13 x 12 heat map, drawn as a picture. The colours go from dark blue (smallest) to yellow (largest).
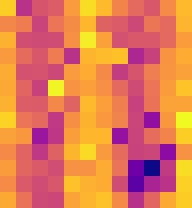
In the bottom right lies a patch that is lower than the rest. The bottom right is the roughest part. The ninth with the lowest average is the bottom right. No overall slope runs across the table. Upright stripes repeat 2 times across the table.
